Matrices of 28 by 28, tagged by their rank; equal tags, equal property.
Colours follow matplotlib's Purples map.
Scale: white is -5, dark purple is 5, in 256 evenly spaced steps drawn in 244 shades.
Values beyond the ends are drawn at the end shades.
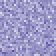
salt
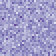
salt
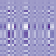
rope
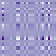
rope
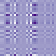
rope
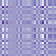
rope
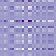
rope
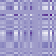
rope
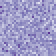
salt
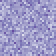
salt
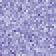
salt
